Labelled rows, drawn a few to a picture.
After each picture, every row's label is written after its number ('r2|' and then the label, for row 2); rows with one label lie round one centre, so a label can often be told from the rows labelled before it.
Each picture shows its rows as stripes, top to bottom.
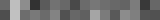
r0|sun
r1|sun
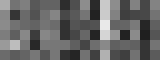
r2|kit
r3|kit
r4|kit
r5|kit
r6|sun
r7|kit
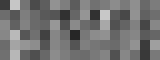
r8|sun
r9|kit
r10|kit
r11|sun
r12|sun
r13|sun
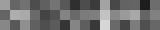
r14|kit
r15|sun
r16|kit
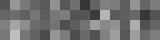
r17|sun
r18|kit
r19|sun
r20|sun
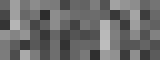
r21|sun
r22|sun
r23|sun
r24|kit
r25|kit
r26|kit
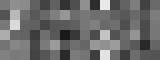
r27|kit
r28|sun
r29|sun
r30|kit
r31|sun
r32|kit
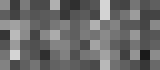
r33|kit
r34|kit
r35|sun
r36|sun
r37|sun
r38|sun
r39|kit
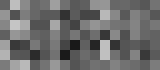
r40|sun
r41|kit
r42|sun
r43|sun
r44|kit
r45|kit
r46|sun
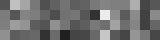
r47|sun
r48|kit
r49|sun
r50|kit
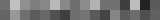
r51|sun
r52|sun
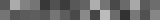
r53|sun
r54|kit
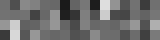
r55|kit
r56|kit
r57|sun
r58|sun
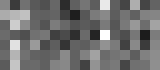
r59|kit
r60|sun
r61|sun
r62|kit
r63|sun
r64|sun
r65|sun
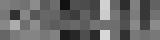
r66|kit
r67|kit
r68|sun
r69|kit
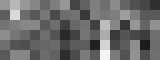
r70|sun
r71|sun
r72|kit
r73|kit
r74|kit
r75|kit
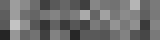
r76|sun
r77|sun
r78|sun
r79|sun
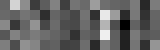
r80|sun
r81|kit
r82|kit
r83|kit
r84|kit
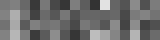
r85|kit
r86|sun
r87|sun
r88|sun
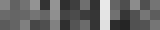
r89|kit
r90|kit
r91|kit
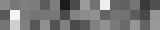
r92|kit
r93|sun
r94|sun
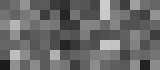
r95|kit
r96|kit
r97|sun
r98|sun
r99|kit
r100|sun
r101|sun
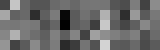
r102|sun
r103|kit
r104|kit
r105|sun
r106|kit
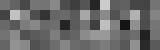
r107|kit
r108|sun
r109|kit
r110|sun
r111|sun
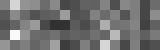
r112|sun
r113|sun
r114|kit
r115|sun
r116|kit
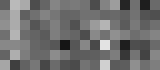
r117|sun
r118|sun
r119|sun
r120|sun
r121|kit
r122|sun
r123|kit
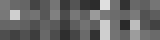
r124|kit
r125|sun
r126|kit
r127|kit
